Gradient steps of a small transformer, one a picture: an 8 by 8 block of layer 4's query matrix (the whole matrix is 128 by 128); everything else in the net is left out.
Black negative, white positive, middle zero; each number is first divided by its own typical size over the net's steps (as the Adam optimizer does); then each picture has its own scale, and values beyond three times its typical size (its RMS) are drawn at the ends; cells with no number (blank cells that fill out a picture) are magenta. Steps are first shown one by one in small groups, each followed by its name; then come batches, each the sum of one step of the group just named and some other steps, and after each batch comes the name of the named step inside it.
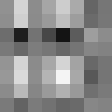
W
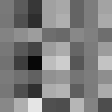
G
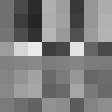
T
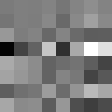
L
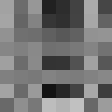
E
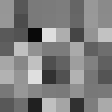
T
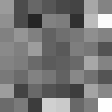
E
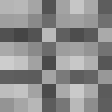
G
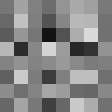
W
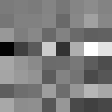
L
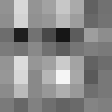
W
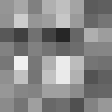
W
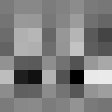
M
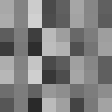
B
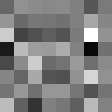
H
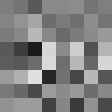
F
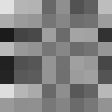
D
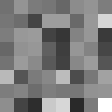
F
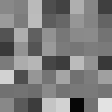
B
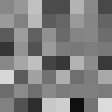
B
